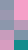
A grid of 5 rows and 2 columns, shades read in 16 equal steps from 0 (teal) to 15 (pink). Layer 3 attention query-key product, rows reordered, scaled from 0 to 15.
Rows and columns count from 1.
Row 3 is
8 11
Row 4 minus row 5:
-1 7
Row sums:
23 24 19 19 13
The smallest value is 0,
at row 5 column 2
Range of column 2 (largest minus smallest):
15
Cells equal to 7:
1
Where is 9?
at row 2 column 1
